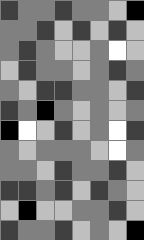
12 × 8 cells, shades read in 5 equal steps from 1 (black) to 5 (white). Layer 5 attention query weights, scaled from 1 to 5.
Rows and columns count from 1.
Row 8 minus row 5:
0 0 1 1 0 1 1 1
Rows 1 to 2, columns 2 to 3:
3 3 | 3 2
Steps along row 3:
down up up same down up down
